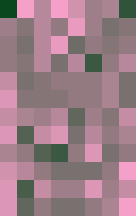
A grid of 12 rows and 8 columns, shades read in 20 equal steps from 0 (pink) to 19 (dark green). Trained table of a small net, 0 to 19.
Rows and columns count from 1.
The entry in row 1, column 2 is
0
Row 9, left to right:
6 8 13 15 8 2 10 8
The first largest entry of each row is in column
1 7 5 6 2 8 5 2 4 4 2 2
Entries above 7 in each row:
2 4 6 5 6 6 2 3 6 5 1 5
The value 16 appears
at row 1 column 8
